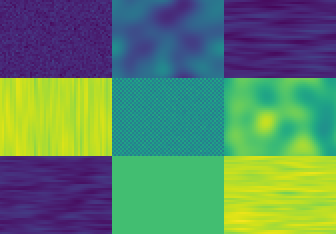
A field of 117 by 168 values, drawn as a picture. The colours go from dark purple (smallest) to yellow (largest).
It is made of 3 by 3 panels. Panel 1,1: very low, fine-grained, faint in contrast. Panel 1,2: low, smooth. Panel 1,3: very low, streaked across, faint in contrast. Panel 2,1: very high, streaked downward, faint in contrast. Panel 2,2: middling, checkered. Panel 2,3: high, smooth. Panel 3,1: very low, streaked across, faint in contrast. Panel 3,2: high, flat. Panel 3,3: very high, streaked across, faint in contrast.
